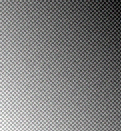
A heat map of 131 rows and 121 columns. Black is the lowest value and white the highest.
Mirror symmetry: none. Slope: up to the bottom left. Grain: checkered. Average level on the scale: 50%.
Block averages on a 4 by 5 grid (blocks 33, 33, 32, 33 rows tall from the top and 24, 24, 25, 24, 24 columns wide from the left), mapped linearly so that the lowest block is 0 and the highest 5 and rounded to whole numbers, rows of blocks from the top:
3 2 1 1 0 / 4 3 2 1 1 / 4 4 3 2 1 / 5 4 4 3 2
